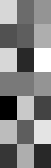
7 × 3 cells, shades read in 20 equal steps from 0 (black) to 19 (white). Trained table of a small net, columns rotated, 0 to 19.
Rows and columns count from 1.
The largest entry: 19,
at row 3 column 3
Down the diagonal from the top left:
16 7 19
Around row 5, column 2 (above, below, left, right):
9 7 0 5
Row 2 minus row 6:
-8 0 -4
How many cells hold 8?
1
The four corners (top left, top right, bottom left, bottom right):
16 11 4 3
